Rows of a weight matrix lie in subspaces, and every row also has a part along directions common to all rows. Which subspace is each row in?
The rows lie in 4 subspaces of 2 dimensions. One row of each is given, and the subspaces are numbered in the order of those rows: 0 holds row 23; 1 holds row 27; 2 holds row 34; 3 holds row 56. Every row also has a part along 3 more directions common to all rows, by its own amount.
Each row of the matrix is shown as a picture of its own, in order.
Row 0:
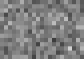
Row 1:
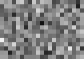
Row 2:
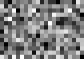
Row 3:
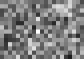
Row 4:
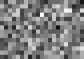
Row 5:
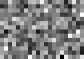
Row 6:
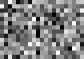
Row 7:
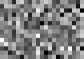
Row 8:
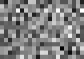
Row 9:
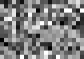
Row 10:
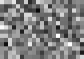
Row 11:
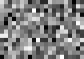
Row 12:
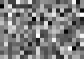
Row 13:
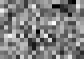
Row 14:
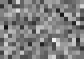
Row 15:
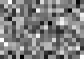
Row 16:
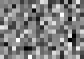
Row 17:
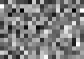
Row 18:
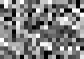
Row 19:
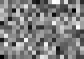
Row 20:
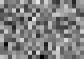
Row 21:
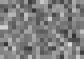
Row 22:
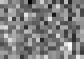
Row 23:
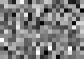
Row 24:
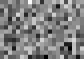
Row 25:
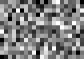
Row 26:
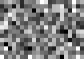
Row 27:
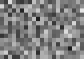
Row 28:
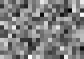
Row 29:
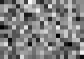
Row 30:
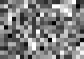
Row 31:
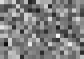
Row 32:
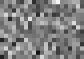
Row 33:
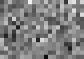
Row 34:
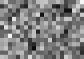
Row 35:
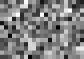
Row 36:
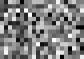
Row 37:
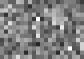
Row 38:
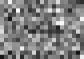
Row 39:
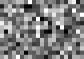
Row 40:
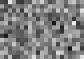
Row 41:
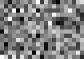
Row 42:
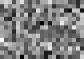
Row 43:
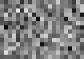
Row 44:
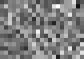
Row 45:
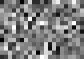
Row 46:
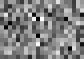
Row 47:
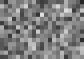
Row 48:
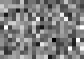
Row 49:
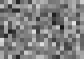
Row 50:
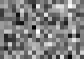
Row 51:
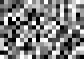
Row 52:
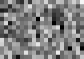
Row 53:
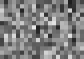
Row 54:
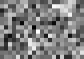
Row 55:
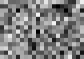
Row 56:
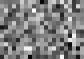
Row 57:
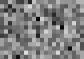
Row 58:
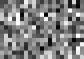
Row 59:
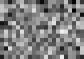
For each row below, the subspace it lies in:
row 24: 3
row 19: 0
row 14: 1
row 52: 1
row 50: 2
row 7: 0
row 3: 2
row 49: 1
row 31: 3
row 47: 2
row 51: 3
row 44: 2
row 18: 0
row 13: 2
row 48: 1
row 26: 3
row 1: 0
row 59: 3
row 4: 2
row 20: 0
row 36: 1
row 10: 3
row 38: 0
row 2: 0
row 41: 0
